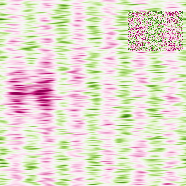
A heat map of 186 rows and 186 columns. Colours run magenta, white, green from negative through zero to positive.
Odd patch: rougher, in the top right. Roughest part: top right. Dips: one, in the middle left. Stripes: upright, repeating 6 times. Histogram: bell-shaped. Ninth with the lowest average: middle left.
